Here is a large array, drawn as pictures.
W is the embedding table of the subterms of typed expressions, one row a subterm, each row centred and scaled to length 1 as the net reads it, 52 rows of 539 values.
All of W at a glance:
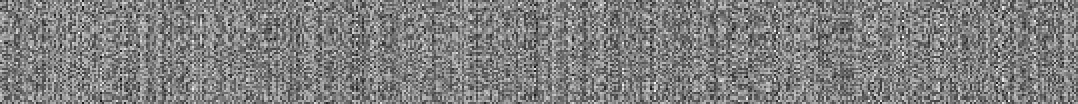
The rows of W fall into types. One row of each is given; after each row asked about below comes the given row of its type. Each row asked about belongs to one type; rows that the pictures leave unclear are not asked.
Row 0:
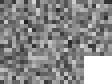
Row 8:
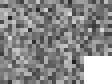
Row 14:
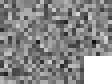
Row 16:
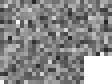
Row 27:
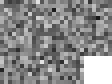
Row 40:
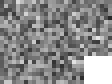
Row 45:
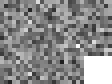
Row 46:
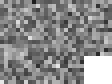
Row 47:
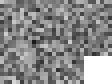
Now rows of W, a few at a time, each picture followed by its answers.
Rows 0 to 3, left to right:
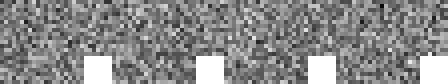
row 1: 46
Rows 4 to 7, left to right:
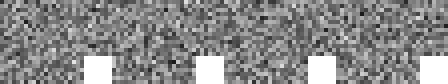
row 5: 27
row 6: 47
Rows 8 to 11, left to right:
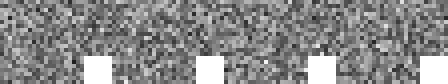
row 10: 40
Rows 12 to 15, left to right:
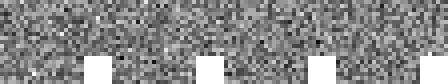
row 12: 47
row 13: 45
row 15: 14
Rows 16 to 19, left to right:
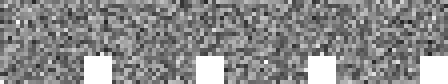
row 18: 40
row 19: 40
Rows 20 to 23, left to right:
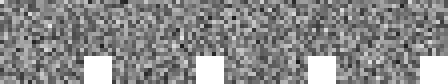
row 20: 47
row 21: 8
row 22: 8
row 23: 0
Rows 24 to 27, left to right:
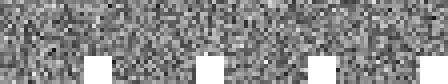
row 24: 0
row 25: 14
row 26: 16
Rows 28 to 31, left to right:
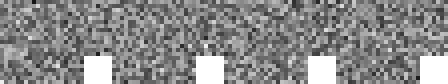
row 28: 46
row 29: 8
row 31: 16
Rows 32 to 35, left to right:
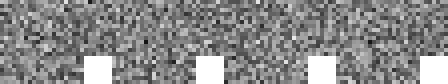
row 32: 47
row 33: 16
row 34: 14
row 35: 47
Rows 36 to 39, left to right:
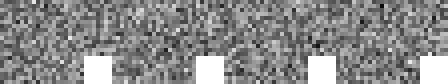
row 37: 27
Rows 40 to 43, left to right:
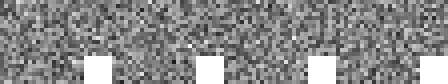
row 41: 45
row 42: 14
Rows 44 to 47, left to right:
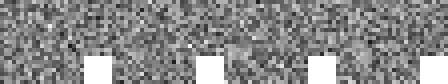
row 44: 14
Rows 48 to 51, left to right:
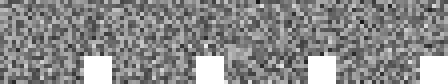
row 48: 8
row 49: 8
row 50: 46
